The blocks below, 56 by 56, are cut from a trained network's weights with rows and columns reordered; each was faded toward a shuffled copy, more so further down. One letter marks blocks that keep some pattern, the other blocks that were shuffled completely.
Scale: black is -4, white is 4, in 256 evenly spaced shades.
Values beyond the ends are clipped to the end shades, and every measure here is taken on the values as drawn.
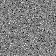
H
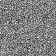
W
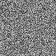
W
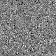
W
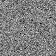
H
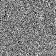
W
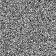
H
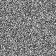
H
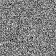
H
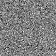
H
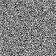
W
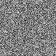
H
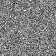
W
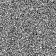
H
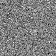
W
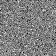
H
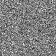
H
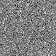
H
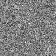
H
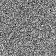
H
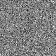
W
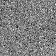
W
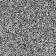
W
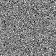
W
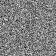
H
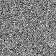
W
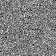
W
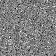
H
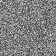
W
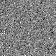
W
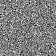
H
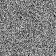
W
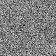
H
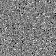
W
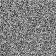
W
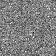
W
